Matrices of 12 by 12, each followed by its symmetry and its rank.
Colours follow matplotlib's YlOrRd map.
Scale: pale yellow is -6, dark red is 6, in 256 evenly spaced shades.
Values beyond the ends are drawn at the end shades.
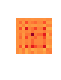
symmetric, rank two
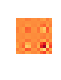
symmetric, rank one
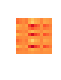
neither, rank one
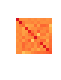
symmetric, full rank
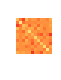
symmetric, full rank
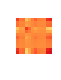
symmetric, rank one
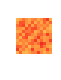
symmetric, full rank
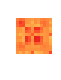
symmetric, rank two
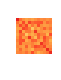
symmetric, full rank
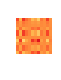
neither, rank one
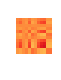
symmetric, rank one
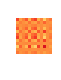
symmetric, rank one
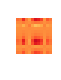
neither, rank one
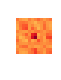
symmetric, rank two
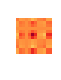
symmetric, rank one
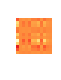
neither, rank one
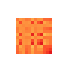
symmetric, rank two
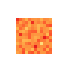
symmetric, full rank
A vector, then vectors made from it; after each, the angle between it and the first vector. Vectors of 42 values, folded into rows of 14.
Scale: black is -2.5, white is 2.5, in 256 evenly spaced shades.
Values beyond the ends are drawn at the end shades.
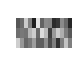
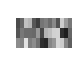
orthogonal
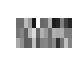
nearly parallel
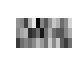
nearly opposite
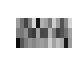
nearly opposite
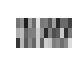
orthogonal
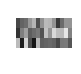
orthogonal
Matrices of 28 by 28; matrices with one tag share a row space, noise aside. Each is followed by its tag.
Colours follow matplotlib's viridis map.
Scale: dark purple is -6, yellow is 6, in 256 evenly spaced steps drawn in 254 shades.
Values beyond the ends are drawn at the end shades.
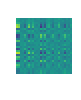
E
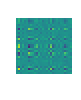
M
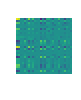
E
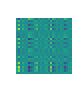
M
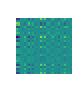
E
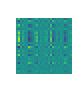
M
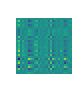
M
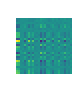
E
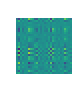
M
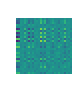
E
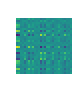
E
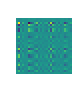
M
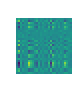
M
